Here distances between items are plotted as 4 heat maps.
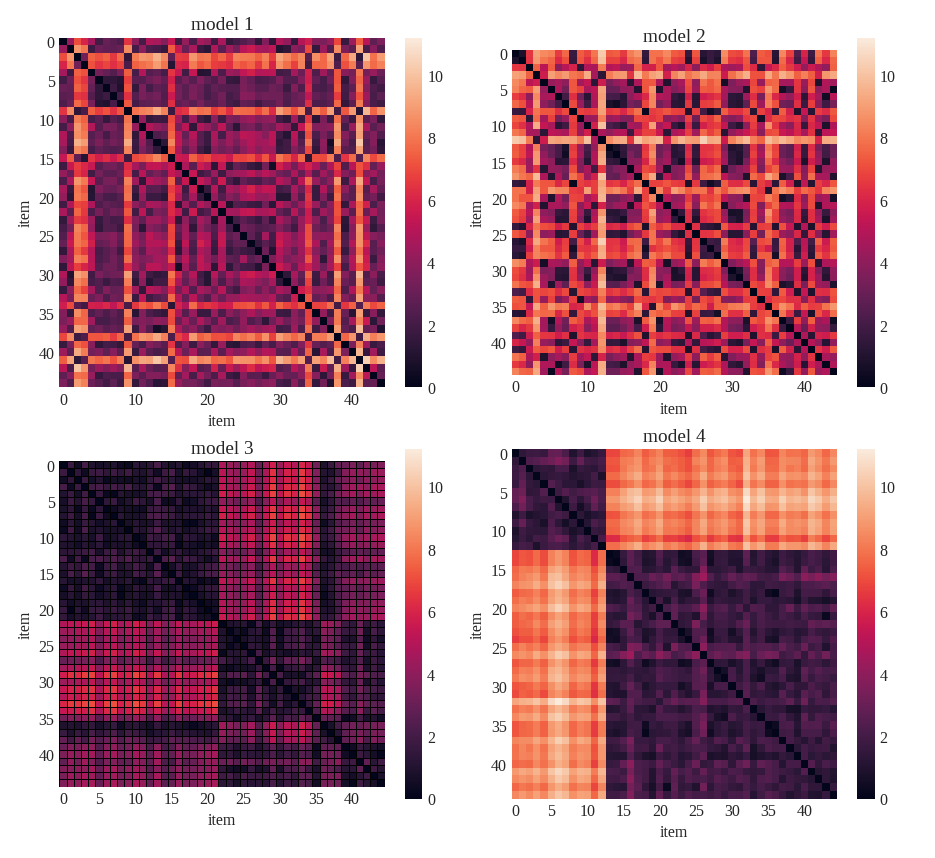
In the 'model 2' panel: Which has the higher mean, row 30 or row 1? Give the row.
1
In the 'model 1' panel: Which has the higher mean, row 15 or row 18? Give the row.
15
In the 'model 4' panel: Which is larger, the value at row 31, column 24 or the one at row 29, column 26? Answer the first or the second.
the second
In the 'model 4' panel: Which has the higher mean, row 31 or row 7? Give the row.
7
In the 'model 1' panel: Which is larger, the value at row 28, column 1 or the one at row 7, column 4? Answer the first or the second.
the first
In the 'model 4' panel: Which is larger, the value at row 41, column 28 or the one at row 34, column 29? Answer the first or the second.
the first
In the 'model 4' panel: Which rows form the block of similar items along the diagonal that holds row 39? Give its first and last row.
13 to 44
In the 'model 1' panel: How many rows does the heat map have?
45
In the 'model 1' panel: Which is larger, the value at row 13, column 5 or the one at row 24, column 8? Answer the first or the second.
the first
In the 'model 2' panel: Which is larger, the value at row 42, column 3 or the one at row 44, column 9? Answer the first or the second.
the second
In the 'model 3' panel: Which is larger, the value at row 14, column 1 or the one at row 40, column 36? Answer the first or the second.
the second
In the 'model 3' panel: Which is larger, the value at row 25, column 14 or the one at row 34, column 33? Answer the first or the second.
the first
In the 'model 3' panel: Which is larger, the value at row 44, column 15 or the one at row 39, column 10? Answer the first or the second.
the second
